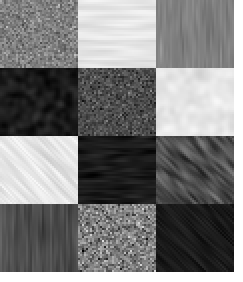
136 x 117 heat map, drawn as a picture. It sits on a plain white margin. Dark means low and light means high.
The table splits into 4 rows of 3 panels. Panel 1,1: middling, fine-grained. Panel 1,2: very high, streaked across, faint in contrast. Panel 1,3: middling, streaked downward, faint in contrast. Panel 2,1: very low, blotchy, faint in contrast. Panel 2,2: low, fine-grained. Panel 2,3: very high, blotchy, faint in contrast. Panel 3,1: very high, slanting down to the right, faint in contrast. Panel 3,2: very low, streaked across, faint in contrast. Panel 3,3: low, slanting down to the right. Panel 4,1: low, streaked downward, faint in contrast. Panel 4,2: middling, fine-grained, strong in contrast. Panel 4,3: very low, slanting down to the right, faint in contrast.
